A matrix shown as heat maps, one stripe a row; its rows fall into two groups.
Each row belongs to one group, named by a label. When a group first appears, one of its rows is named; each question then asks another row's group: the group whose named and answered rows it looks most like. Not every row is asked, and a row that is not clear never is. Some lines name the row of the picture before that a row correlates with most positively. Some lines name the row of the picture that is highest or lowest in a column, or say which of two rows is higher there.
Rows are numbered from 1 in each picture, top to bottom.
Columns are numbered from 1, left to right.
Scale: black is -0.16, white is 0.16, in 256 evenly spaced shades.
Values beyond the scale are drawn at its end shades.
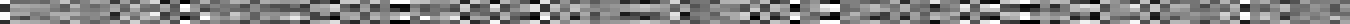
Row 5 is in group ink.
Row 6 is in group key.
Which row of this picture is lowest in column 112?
5
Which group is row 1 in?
ink
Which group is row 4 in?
ink
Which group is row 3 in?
key
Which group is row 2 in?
key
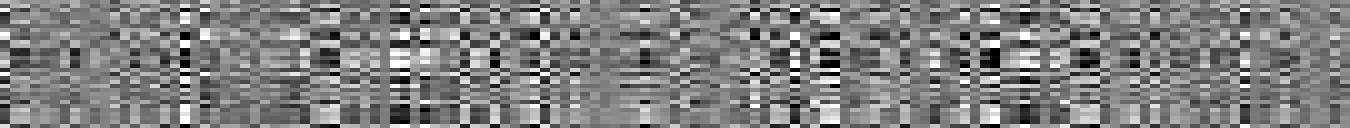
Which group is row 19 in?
ink
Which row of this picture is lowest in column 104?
21
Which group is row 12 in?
key
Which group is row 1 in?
ink
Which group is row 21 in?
key
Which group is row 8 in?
ink
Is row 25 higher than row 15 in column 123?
No
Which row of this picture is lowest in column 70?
26
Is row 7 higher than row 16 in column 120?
Yes
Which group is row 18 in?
key
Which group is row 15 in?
ink
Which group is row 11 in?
key
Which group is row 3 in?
ink
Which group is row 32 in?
ink
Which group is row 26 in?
ink
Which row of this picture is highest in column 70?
17
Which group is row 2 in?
key
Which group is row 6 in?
key
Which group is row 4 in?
key
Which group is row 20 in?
key
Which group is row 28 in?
key
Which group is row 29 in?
key
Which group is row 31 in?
key
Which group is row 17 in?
ink
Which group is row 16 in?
ink
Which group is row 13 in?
ink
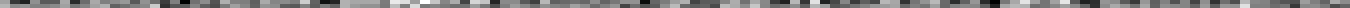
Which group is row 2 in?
ink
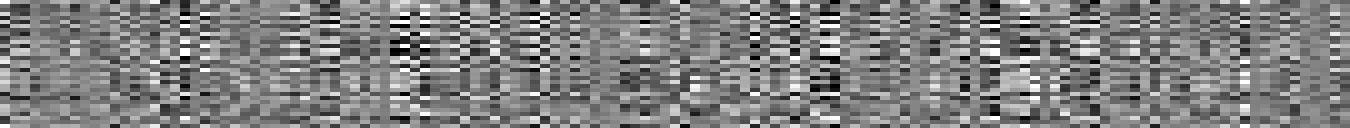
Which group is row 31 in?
key
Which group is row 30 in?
key
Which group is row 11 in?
key
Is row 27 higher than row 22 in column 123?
Yes
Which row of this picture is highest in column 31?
25
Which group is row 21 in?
ink
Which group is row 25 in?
ink
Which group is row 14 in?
key
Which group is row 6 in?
ink
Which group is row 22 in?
ink
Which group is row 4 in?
ink
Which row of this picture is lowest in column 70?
29
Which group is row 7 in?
key
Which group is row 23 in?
ink
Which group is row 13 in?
key
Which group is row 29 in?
ink
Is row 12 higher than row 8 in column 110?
No
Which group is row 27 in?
ink
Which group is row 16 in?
ink
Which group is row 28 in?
ink
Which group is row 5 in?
key
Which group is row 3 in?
ink
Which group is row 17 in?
key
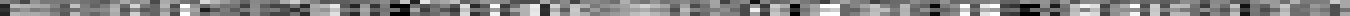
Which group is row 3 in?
key
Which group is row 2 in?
key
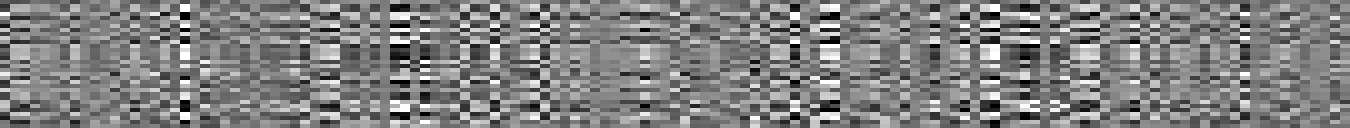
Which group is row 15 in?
key
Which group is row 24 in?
key
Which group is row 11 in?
ink
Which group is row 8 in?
ink
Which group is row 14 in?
key
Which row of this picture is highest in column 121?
26
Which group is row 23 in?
ink
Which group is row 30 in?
key
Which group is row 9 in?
key
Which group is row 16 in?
ink
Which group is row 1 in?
ink
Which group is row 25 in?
key
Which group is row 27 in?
ink
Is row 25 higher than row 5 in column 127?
No
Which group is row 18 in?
ink
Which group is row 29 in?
key
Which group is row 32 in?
ink
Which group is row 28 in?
ink
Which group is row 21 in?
key
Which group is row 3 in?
key
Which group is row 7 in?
key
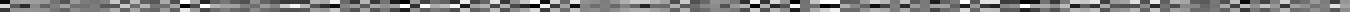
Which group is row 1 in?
key
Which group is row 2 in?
ink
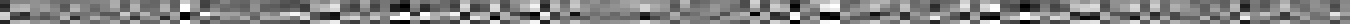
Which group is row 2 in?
key
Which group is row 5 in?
ink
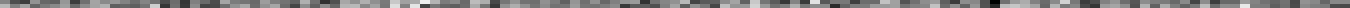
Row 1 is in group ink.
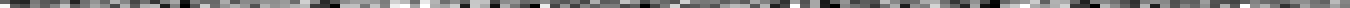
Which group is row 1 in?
ink
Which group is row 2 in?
ink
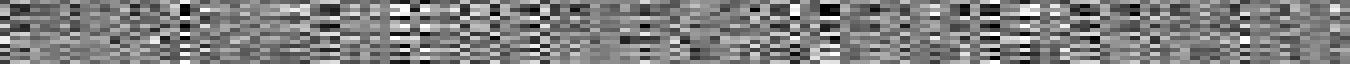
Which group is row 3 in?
ink
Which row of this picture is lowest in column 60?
11
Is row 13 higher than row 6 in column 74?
Yes
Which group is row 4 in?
ink
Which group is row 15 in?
ink
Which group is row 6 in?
ink
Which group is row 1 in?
key
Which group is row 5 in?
key
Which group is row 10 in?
ink
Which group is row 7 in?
ink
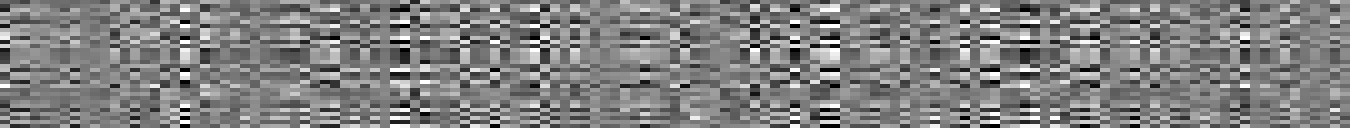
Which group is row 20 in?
key
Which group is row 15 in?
key
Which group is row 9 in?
ink
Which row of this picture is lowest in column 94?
11
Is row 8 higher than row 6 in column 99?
Yes
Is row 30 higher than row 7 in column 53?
No
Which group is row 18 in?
ink
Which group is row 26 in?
key
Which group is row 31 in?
key
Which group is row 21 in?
ink
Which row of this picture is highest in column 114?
11
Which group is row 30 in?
ink
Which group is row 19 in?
key
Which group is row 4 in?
ink
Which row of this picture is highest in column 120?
12
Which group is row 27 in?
key
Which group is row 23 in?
ink
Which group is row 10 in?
ink
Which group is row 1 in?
ink
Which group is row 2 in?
key
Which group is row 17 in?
ink
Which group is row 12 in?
ink
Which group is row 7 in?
key
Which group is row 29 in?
key
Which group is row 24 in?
ink
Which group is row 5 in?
ink
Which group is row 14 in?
key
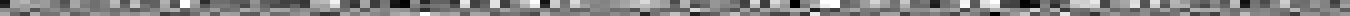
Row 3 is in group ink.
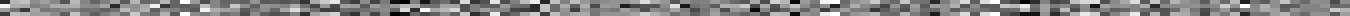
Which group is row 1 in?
key
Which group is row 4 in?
key
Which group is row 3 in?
ink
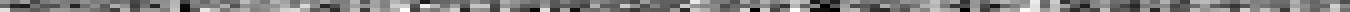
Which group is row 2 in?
ink
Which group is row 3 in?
ink
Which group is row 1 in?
ink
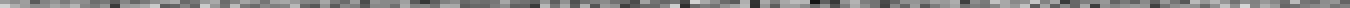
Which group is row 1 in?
ink
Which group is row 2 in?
ink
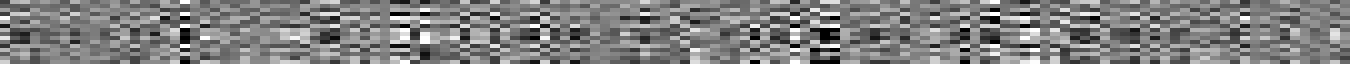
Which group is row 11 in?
ink
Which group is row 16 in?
ink
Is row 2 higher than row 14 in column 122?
No
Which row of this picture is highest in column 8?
4
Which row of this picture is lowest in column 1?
7
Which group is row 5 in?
ink
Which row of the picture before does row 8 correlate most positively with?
1
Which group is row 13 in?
ink
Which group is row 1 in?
key
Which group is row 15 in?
ink
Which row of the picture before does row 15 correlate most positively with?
1
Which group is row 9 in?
ink
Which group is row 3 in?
ink
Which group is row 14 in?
key
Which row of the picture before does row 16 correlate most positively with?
1
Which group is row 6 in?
ink
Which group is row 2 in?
ink
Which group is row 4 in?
key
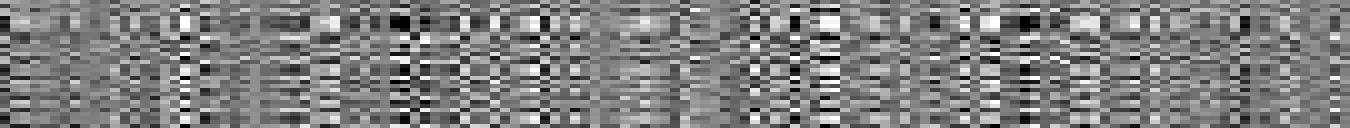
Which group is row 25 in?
ink
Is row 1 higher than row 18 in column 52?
No
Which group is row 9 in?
ink
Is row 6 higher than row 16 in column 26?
Yes
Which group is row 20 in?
ink
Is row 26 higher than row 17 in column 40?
No
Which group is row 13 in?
ink
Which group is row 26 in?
key
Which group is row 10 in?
ink
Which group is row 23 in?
key
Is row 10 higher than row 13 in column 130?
Yes
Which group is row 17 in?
key
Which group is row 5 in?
key
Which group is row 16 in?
ink
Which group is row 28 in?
ink
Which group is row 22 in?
ink
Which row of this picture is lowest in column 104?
7
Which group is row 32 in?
ink
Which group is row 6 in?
key
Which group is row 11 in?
ink
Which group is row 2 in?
key
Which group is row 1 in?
ink
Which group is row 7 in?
key
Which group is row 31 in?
key
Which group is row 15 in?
ink
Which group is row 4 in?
ink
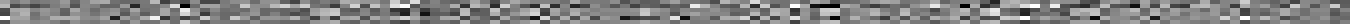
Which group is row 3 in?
key
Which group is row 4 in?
key
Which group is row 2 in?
ink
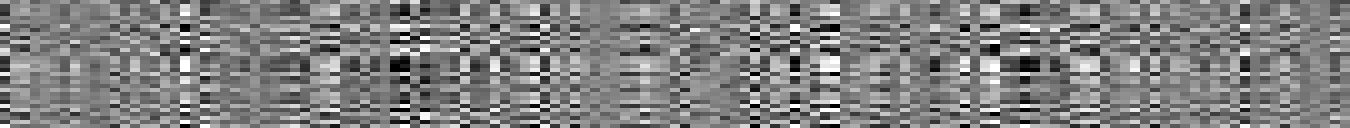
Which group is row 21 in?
key
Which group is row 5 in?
ink
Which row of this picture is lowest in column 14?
8
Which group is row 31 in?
key
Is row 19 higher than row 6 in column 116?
No
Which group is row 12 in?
ink
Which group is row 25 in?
key
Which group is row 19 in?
ink
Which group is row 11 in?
key
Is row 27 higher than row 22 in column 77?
Yes
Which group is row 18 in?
key
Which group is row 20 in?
key
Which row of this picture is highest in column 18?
8
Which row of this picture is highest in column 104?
8
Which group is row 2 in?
key
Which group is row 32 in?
ink
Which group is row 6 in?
key
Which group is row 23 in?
ink
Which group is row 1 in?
ink
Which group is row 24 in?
key
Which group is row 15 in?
key
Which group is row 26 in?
key
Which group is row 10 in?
ink
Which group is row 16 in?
key
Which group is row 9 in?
key
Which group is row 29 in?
ink
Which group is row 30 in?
ink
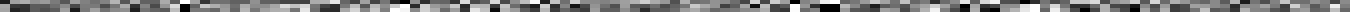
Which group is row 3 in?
ink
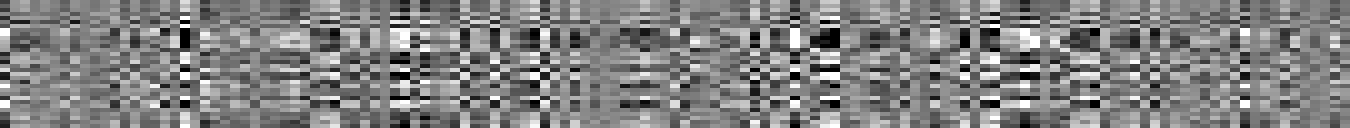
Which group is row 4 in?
ink
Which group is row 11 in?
ink
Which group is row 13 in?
ink
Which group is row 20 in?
key
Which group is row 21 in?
ink
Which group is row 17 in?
ink
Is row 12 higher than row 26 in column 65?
Yes
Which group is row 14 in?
key
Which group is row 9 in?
ink
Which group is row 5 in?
key
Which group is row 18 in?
ink
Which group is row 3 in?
key
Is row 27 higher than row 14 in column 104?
Yes
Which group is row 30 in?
key
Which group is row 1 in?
key
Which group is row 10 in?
ink
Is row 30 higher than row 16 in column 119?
No
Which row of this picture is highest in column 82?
13
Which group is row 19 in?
key
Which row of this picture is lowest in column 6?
6
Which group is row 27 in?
ink
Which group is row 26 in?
ink
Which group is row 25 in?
key
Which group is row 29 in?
key
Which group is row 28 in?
ink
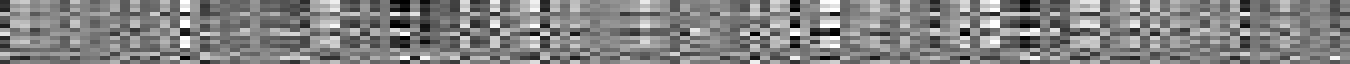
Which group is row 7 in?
key
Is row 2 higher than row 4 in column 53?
Yes
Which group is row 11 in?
key
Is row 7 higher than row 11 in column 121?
No
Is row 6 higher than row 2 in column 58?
No
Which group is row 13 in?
ink
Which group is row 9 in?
ink
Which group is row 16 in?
key
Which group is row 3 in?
key
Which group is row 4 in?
ink
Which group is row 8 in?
ink
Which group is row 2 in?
key
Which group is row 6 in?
key
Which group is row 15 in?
ink
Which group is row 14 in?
ink
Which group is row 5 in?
key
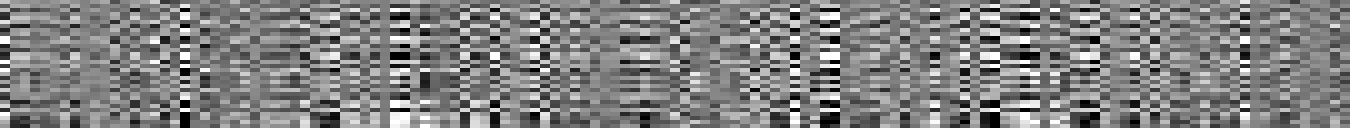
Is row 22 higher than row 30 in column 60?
Yes
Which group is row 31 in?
ink
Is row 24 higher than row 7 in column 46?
No
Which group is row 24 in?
key
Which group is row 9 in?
key
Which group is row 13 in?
ink
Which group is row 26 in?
ink
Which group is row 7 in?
ink
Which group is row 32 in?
ink
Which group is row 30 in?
ink
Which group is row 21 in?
ink
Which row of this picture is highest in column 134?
7
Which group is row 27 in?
ink
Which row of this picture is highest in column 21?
18
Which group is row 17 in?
key
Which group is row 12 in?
key
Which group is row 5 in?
key
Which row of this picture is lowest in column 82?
23
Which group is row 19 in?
ink
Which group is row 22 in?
key
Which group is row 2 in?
key
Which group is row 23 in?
ink
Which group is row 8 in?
key
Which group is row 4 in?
key
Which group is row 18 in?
ink
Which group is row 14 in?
key
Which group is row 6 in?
ink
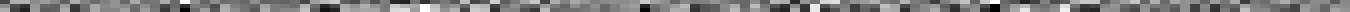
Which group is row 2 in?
ink
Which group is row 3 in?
ink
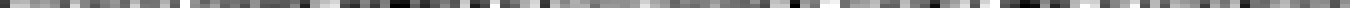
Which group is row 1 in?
key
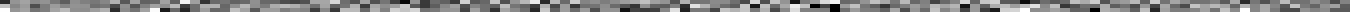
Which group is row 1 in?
key
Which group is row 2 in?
ink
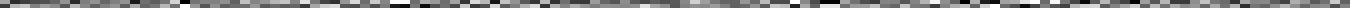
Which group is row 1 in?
ink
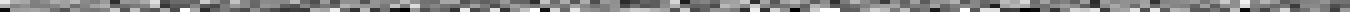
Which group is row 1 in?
ink
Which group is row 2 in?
ink
